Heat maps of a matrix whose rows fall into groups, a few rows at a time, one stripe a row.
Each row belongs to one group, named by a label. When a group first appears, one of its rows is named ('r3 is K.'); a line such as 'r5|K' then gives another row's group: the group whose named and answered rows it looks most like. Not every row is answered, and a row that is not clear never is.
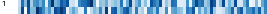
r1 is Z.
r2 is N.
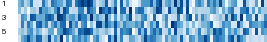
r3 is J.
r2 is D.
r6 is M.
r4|N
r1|Z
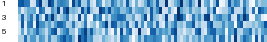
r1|M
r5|Z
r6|Z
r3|M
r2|D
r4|N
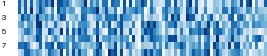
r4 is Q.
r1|J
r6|Q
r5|M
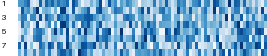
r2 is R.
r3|J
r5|Q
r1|M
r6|Q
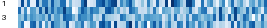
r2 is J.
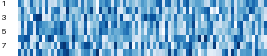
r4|N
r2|D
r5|N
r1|D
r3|Q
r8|J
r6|M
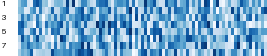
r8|Z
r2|D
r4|M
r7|R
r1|Q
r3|R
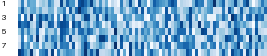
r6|N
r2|N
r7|R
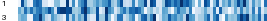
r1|Q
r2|J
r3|Q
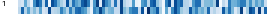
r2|N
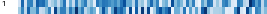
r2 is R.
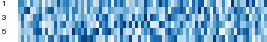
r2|M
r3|Q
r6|Z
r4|R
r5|Q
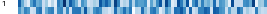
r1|D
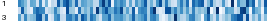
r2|Q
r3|Q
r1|D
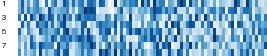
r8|D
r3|J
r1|R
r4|N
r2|Z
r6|Z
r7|J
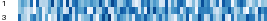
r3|D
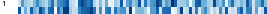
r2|J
